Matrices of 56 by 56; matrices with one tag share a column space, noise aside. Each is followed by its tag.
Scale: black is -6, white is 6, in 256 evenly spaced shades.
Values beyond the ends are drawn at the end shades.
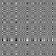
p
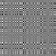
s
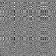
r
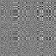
r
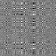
s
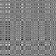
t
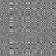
s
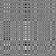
t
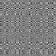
s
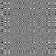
s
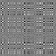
s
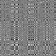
t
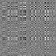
r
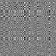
r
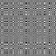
s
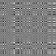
s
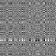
p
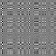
s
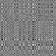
t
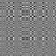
r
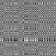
p
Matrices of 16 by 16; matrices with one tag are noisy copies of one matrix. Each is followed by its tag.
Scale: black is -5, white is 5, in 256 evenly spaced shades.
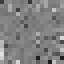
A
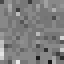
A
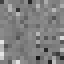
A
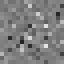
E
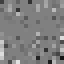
A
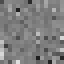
A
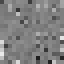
A
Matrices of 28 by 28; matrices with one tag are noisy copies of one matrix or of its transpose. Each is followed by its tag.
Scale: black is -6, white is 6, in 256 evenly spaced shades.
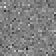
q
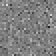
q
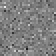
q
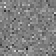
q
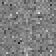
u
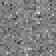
u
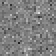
u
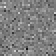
q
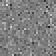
q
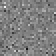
q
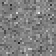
u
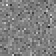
q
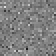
q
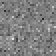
u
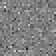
q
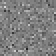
q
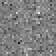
u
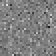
q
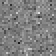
u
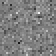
u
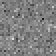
u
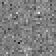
u
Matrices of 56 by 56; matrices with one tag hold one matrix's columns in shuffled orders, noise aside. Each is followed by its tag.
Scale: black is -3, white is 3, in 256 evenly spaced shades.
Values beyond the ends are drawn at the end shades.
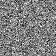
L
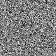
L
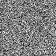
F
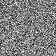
F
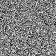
F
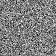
L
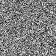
F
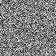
L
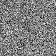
F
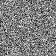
L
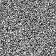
F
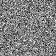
L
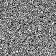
F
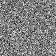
F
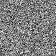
F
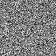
F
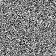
L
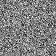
L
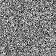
L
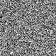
F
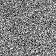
F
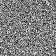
F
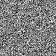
L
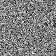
L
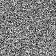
F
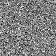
F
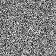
F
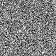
F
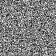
L
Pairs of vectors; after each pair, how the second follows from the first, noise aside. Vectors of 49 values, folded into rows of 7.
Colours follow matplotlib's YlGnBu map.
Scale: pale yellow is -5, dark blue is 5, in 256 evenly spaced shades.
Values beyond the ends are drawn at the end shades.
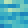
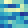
scaled up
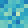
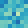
copied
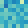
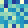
scaled up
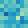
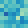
copied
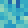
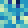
scaled up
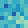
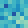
copied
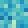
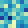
scaled up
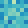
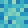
copied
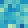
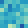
copied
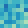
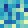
scaled up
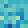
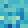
copied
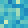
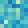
copied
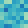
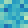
copied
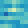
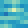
copied
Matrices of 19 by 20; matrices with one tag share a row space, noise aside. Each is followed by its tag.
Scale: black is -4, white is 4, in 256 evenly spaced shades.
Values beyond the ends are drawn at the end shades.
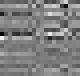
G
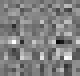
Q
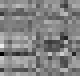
G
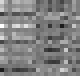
G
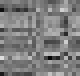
G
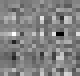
Q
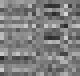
G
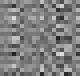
Q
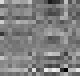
G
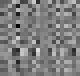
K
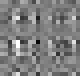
K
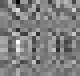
K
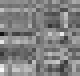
G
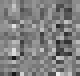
Q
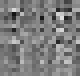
Q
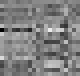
G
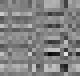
G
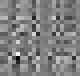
K
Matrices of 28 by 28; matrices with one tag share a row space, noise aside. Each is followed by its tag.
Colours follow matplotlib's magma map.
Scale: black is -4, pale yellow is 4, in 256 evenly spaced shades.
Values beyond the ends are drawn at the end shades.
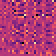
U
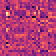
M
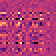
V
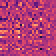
V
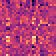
M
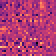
V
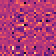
U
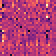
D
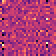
D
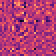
U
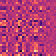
V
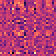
U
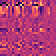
V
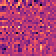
V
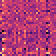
D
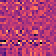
V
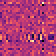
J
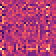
D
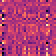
D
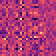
V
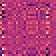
D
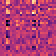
M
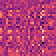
J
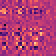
V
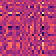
J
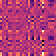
J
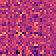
V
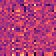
U
